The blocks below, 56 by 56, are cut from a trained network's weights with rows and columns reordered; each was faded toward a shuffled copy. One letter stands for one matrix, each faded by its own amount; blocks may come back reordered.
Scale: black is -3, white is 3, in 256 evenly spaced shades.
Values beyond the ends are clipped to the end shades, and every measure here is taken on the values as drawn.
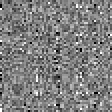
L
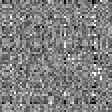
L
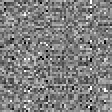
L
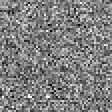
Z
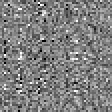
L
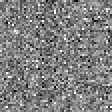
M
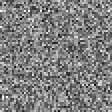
Z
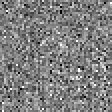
M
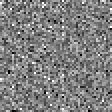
M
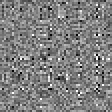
L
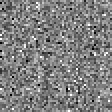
M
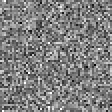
Z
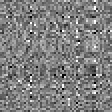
L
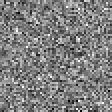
Z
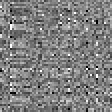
L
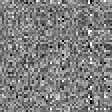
L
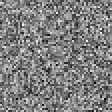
Z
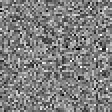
Z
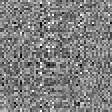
L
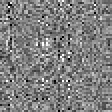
L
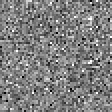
M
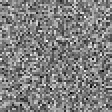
Z
